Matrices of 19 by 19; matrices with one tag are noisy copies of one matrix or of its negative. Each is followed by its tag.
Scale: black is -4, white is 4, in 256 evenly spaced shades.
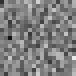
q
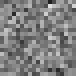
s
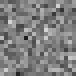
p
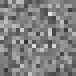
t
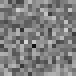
t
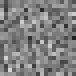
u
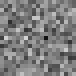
p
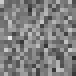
q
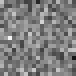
q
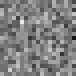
u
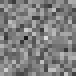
p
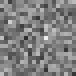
p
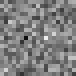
p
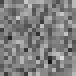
q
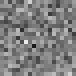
t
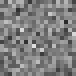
t
